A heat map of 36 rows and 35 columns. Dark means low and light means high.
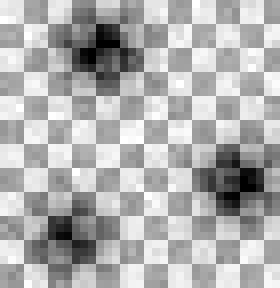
The halves do not mirror each other. On average the colour sits 70% of the way up the scale. No overall slope runs across the table. Three dips sink into the field.
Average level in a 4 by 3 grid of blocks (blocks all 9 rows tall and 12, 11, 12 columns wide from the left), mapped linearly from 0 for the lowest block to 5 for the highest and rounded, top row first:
3 2 5 | 5 4 5 | 4 5 0 | 2 4 4
